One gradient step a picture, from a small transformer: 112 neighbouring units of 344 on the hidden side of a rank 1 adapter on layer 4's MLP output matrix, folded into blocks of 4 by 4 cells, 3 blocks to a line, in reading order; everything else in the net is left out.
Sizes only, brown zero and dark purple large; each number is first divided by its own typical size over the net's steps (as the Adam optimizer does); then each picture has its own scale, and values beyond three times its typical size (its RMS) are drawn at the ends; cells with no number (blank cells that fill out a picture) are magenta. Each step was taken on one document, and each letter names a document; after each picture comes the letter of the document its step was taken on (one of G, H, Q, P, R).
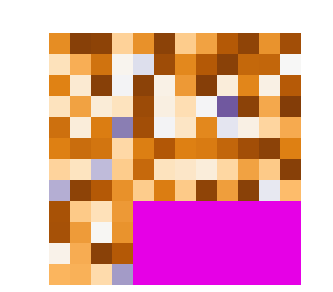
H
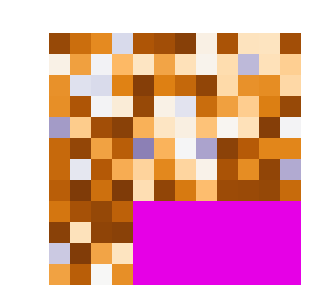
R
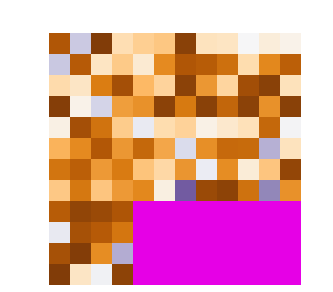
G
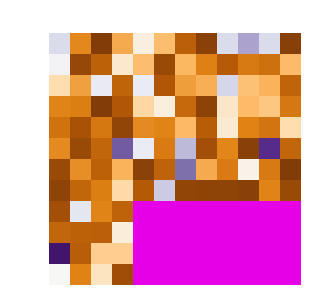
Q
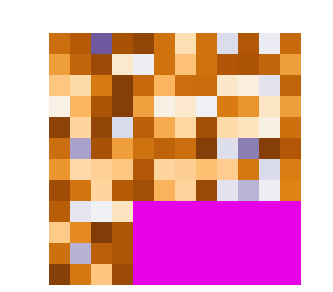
H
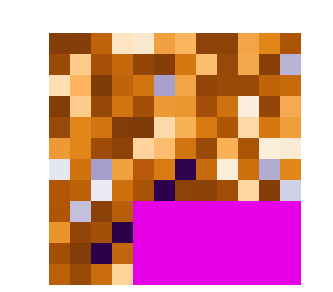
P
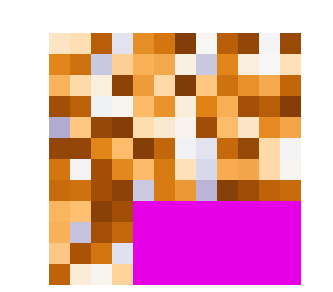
R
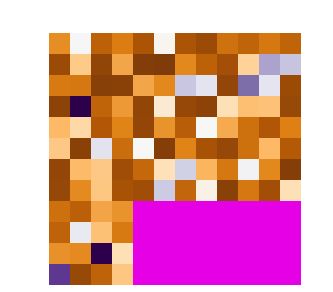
R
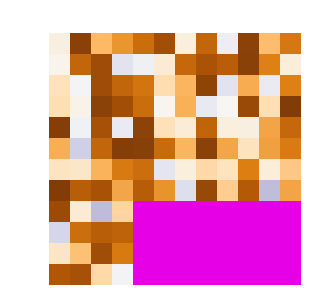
H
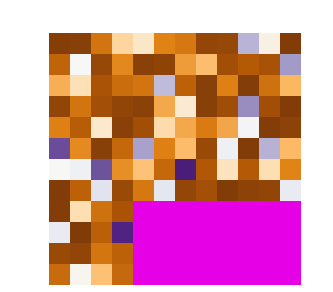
P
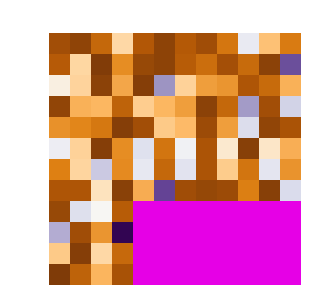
P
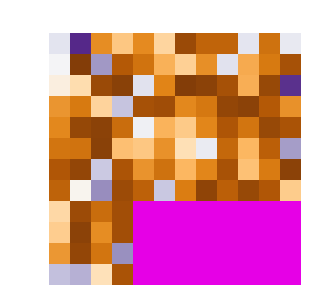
G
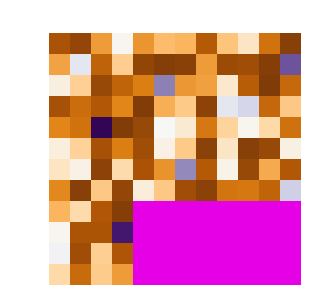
Q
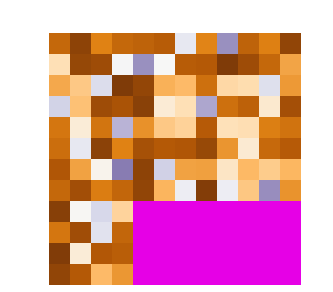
H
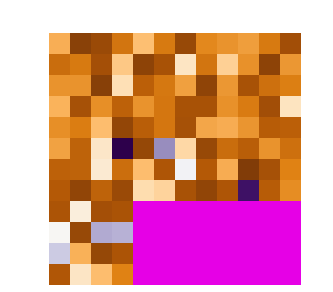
Q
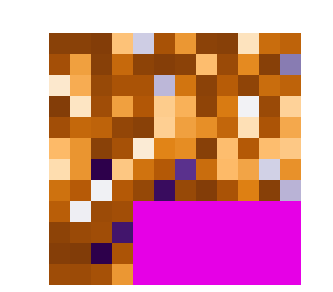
P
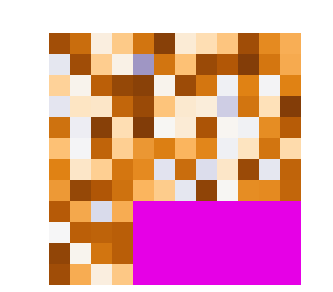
H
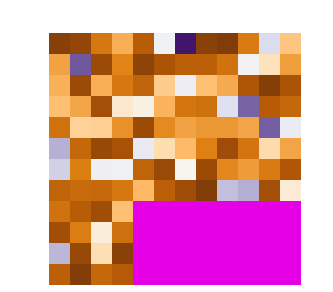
Q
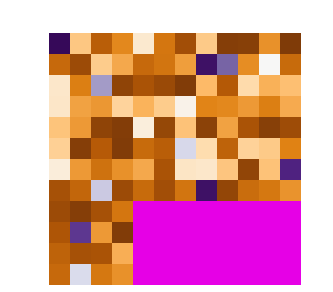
R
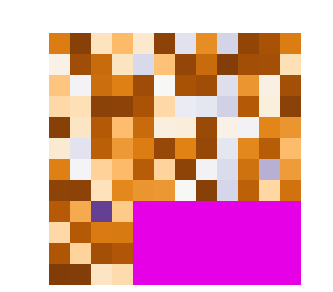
H
